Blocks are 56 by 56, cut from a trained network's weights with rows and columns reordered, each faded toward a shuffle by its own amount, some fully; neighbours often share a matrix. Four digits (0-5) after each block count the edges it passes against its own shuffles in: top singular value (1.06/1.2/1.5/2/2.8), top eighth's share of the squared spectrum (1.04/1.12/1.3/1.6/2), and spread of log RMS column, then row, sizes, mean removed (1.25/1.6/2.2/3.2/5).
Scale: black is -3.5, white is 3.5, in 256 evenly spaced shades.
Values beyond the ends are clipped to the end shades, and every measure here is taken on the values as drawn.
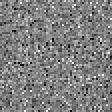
0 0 0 0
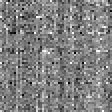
3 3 0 3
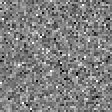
0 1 0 0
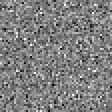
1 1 0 0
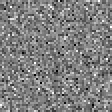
0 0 0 0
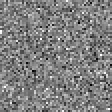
0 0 0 0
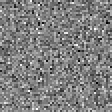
0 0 0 0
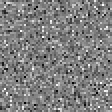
0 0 0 0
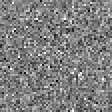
0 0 0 0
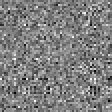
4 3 2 2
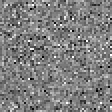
2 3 1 2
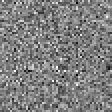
3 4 1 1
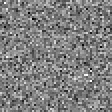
1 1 0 0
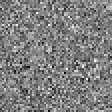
3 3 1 1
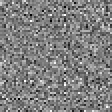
3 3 1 2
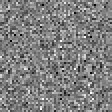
2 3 2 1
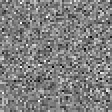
2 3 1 1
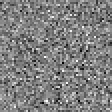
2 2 0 1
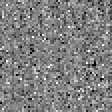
1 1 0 0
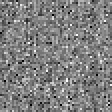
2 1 0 1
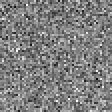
1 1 0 0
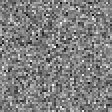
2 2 0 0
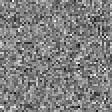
3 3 1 1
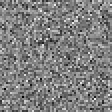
1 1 0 0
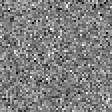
2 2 0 1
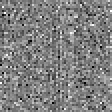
2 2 0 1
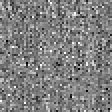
2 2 0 2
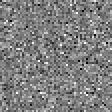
2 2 0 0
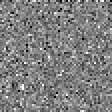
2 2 0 1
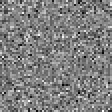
2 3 2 2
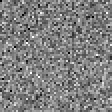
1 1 0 0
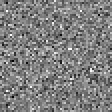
1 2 1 1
